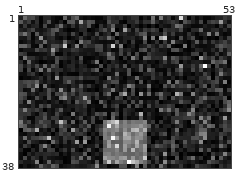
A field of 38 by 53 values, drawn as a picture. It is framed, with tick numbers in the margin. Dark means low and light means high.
The values are skewed, with a long tail toward high values. No single row or column stands out from its neighbours. The ninth with the highest average is the bottom middle. In the bottom middle lies a patch that is higher than the rest. On average the colour sits 20% of the way up the scale.
